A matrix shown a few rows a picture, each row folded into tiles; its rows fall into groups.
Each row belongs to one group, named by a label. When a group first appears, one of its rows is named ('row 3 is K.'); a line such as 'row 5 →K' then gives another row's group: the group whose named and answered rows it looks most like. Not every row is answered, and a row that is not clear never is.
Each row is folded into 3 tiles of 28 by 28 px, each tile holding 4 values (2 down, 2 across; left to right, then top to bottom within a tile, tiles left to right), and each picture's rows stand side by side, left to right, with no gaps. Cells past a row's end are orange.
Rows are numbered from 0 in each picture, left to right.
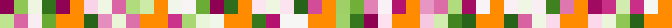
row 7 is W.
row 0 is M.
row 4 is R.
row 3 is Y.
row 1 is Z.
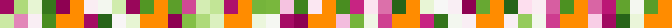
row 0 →M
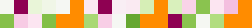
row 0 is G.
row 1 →G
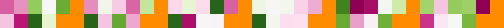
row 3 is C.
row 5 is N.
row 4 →G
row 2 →Y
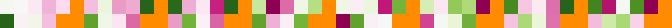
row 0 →C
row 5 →N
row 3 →G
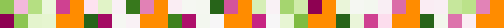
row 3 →N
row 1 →Y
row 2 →Y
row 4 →C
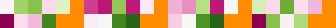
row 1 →W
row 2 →W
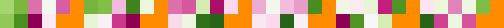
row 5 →Z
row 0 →R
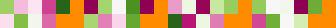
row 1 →M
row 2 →Z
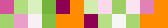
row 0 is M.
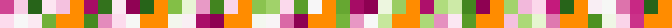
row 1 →Z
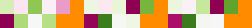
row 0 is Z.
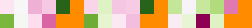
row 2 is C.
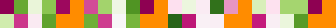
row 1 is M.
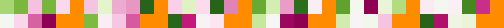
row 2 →Y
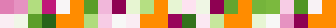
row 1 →G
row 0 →W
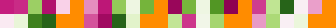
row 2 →M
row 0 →W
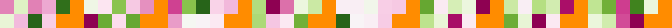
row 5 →C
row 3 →G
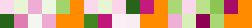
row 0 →Z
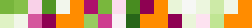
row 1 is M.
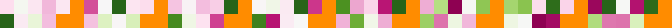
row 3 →Y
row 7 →Z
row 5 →Z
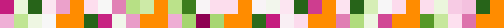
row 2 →R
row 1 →Z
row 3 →Y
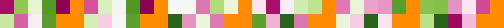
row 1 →M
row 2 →Z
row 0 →M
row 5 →R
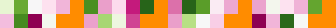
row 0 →R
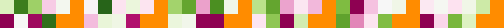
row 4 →G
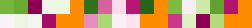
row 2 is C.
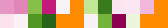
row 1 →R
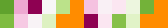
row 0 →G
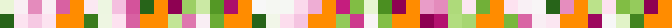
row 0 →C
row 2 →M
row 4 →M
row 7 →N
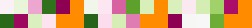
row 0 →Y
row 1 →Z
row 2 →N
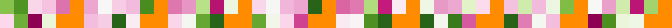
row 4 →W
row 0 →R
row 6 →Z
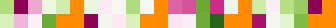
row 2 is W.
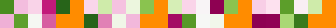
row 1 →Z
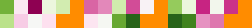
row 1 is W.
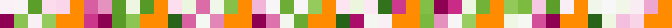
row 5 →G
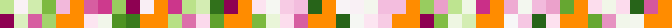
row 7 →Y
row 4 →C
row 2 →M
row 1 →W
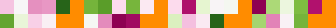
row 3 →M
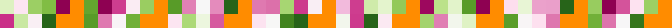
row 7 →G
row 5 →M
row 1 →G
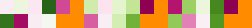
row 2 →M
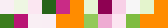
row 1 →G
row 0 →Y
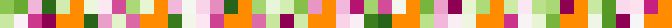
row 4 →W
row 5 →G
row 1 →Z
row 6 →N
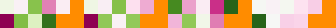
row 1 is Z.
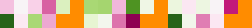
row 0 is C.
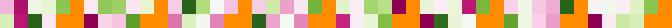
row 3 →Z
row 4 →N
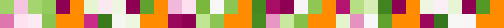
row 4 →M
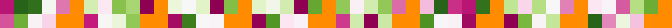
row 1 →N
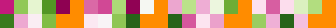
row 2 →Z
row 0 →M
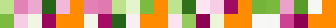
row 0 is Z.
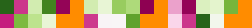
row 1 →N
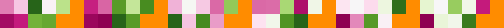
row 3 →W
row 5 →N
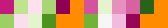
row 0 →M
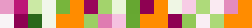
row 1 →M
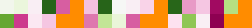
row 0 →Y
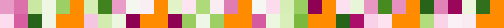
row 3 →N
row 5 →G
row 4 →Y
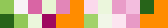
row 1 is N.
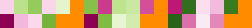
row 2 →Z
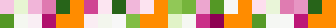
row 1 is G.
